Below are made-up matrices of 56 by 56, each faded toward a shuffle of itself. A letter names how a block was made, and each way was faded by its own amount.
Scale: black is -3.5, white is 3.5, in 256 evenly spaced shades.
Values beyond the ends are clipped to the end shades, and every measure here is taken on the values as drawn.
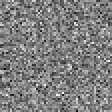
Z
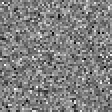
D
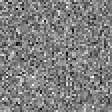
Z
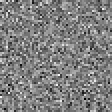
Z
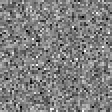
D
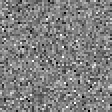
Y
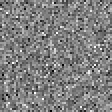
D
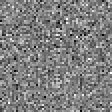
Z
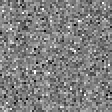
Y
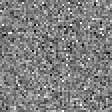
Y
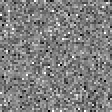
Y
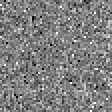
Y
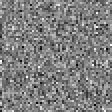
Z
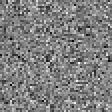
Z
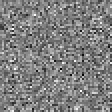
Z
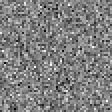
D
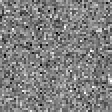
D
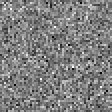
D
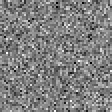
D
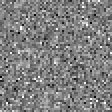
Y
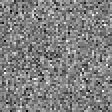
D
